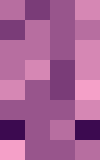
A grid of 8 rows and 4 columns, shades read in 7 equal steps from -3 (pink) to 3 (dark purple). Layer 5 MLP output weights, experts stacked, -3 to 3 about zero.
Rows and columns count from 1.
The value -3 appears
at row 5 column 4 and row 8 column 1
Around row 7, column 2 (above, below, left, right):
0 0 3 -1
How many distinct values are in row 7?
3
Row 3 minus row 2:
-2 0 0 -1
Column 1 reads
-1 1 -1 -1 -2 0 3 -3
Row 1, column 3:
0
